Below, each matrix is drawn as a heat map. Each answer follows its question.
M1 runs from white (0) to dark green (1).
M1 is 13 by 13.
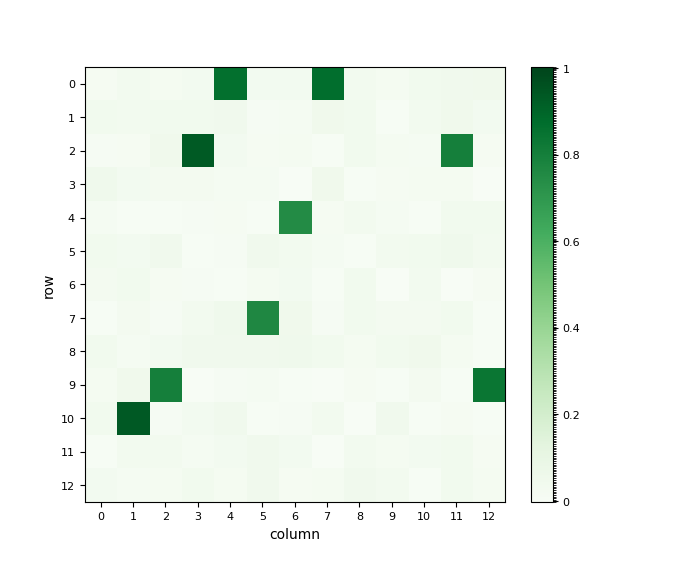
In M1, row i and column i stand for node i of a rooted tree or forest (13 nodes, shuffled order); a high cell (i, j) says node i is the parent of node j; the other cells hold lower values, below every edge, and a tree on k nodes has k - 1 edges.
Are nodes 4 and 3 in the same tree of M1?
no
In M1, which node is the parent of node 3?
2
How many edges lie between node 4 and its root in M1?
1
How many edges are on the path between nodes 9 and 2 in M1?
1
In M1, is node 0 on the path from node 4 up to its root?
yes
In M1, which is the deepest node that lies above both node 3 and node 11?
2
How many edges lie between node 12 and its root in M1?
1
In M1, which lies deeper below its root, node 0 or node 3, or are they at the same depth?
node 3
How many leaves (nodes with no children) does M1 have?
7
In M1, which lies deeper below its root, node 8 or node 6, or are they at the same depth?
node 6
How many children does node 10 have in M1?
1
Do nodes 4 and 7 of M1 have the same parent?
yes
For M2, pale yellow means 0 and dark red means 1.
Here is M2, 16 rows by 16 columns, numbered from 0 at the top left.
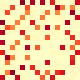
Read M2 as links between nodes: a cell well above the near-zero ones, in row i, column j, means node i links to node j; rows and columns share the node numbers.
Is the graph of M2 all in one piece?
no
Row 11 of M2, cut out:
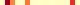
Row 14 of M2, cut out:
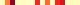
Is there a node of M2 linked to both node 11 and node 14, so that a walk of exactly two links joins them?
yes
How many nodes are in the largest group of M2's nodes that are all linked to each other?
4
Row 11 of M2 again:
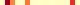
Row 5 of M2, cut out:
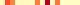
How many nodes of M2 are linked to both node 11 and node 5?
2
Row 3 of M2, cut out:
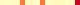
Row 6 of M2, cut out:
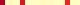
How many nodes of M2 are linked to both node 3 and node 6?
1
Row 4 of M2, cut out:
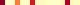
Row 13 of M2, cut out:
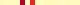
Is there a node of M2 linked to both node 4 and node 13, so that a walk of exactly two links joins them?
yes
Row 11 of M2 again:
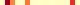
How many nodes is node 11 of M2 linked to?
4
